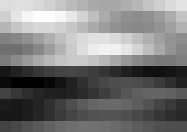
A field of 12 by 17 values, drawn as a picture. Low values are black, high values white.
The grain runs across in streaks. Overall the values sit about 50% of the way up the scale. The ninth with the highest average is the top left. There is an overall slope up to the top.
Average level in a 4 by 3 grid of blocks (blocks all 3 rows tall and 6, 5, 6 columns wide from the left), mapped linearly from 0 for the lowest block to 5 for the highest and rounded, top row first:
5 4 4
3 5 3
0 1 1
1 2 1
